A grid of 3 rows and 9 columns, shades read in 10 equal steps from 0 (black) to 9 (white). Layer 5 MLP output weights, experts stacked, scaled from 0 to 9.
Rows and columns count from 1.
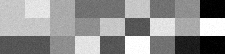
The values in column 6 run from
3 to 9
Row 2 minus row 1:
0 -1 0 1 3 -4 4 1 9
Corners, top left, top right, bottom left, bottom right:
7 0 3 0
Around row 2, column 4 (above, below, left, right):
4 8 6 7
